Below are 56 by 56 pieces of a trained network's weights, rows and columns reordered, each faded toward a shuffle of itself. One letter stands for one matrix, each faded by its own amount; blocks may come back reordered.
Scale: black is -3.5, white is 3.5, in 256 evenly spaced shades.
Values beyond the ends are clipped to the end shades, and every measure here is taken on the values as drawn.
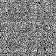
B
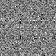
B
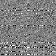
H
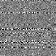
H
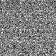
B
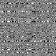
H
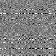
H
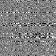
H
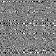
H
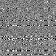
H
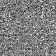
B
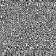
B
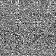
B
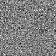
B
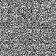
B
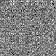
B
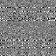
H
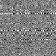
H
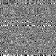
H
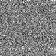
B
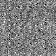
B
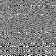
H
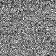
B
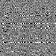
H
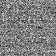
B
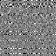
H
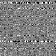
H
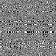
H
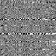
H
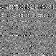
H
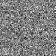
B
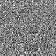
B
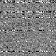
H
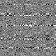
H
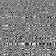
H
